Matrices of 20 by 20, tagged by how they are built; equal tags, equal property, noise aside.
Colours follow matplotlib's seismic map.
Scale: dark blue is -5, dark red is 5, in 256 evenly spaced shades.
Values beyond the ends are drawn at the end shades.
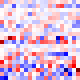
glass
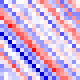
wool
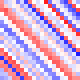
wool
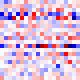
glass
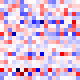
glass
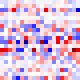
glass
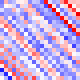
wool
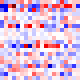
glass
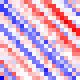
wool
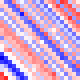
wool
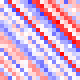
wool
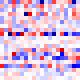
glass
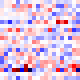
glass
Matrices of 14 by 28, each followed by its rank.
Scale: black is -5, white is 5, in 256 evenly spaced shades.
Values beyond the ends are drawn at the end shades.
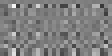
two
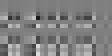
one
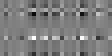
one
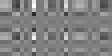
one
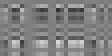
one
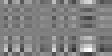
one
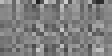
two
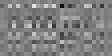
two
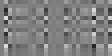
one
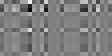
one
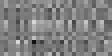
two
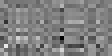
two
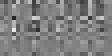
two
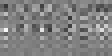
two
